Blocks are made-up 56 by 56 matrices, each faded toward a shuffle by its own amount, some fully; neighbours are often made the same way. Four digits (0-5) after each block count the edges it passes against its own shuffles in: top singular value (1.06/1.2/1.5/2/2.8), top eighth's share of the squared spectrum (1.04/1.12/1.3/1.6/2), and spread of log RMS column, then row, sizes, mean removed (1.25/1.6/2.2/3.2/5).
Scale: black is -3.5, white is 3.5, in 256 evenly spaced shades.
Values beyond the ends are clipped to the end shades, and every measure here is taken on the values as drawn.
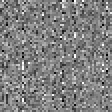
3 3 3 0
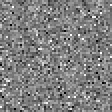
0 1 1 0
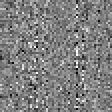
2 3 3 0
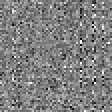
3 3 3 0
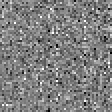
2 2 2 0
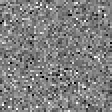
0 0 0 0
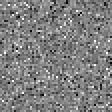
0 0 0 0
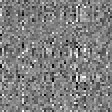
4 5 3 2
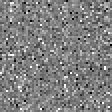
2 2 0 0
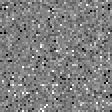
0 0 0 0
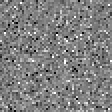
0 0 0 0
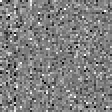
1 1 2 0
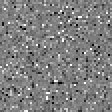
1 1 0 0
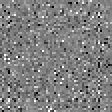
4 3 2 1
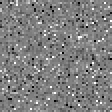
2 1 0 0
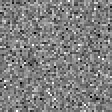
0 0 0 0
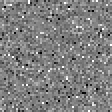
0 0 0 0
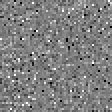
0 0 0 0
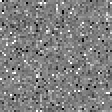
0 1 1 0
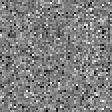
3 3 1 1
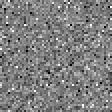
2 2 0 0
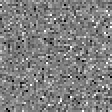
2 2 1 0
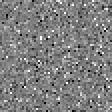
1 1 0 0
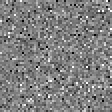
2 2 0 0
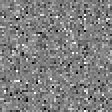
3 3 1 1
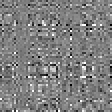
4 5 3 3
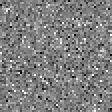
1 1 0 0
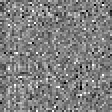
3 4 2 2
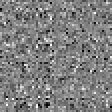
4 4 2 2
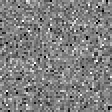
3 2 1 0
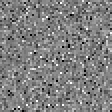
1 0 0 0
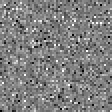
1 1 0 0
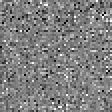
3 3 1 1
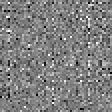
4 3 2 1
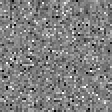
2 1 0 0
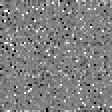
3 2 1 1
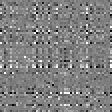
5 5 3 3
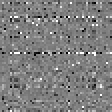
4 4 2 3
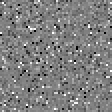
1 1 0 0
